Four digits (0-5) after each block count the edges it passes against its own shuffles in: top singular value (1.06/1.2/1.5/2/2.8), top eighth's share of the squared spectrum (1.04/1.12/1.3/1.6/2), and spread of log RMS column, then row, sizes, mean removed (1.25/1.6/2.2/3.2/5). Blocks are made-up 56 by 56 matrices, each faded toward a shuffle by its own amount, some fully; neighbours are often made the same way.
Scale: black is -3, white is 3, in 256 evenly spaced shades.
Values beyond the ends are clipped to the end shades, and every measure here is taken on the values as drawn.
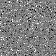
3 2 1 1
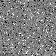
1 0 0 0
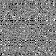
4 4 1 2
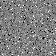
1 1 0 0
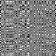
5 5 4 3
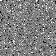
0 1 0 0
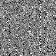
1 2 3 0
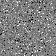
0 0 0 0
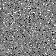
0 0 0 0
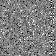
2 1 2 0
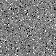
0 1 0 0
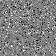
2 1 0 0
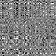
4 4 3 3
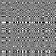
5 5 3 4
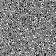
0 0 0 0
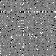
3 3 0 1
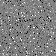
1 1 0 0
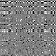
5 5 3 3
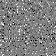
3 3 1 1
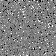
2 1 0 0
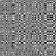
5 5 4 4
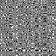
4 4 2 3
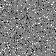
0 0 0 0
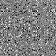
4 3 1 1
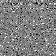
3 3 1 1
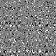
4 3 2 2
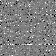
3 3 1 1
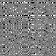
4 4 2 2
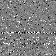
2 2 0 2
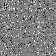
1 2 0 1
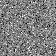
0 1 0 0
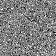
0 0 0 0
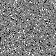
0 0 0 0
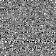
1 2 0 3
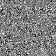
0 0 0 1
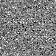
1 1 0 2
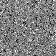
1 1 0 0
